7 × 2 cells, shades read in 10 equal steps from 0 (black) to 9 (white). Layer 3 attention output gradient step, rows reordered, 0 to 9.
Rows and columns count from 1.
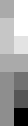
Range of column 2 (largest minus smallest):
9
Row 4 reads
6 6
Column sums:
41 39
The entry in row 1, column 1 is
6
